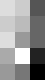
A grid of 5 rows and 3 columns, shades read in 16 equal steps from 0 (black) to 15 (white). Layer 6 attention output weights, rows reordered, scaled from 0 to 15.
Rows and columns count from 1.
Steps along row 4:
up down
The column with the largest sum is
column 1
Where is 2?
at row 4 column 3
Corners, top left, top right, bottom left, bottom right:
13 5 9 0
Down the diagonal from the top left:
13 11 6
